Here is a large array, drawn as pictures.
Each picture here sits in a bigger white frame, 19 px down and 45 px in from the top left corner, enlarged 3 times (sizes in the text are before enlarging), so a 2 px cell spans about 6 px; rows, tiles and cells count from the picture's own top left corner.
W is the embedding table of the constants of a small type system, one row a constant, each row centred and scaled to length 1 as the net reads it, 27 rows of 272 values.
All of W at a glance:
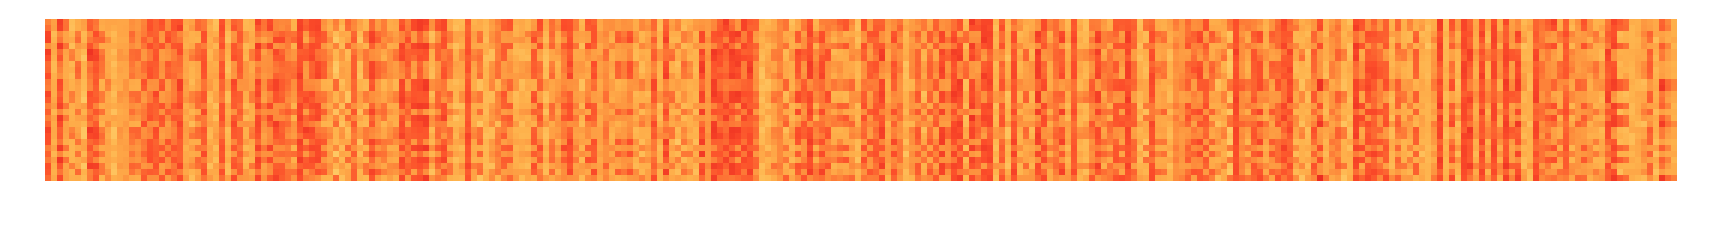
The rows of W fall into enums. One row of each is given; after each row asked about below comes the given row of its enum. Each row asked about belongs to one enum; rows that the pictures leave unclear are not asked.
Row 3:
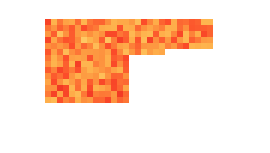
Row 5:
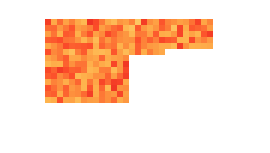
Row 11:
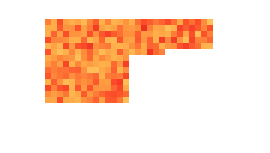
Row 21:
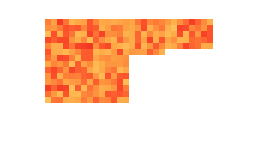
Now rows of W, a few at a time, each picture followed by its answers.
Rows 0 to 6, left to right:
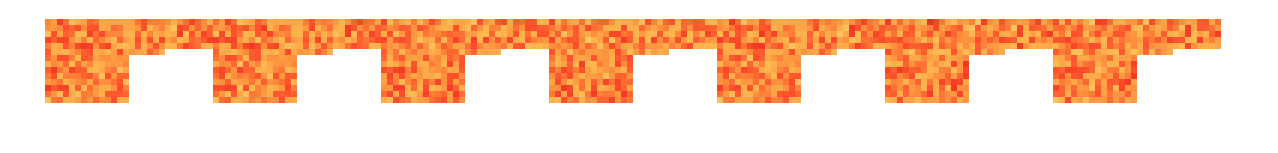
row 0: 21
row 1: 21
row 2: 3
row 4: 21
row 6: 5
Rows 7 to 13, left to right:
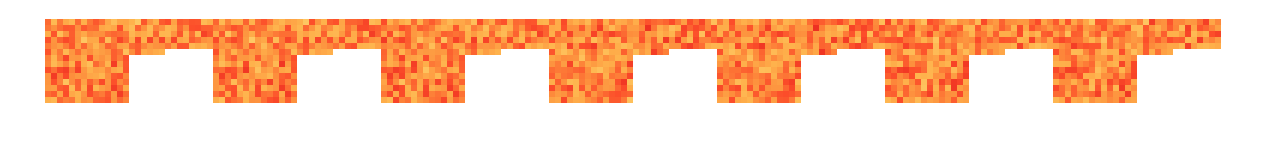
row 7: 3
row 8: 3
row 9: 3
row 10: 11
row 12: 5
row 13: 5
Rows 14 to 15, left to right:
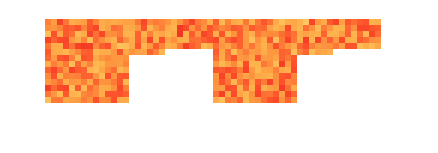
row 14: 21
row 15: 3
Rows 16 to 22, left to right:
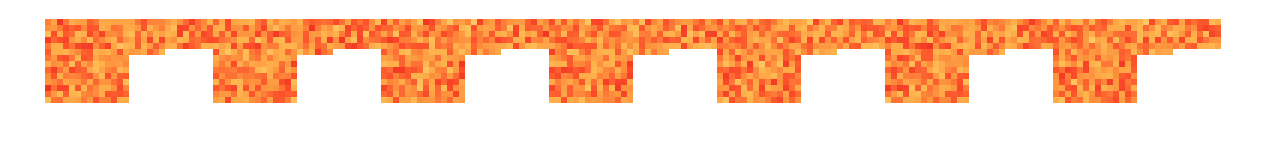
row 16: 21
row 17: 11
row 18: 5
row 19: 5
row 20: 3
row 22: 3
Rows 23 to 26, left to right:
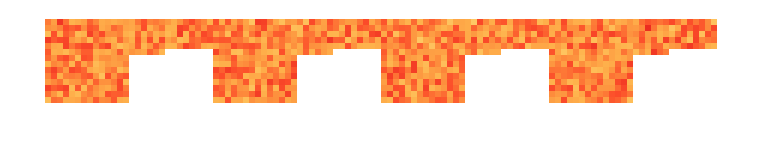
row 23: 21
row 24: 5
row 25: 3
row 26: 11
